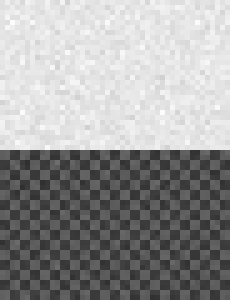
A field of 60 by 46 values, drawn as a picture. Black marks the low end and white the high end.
The table splits into 2 rows of 1 panel. Panel 1,1: very high, fine-grained, faint in contrast. Panel 2,1: low, checkered.
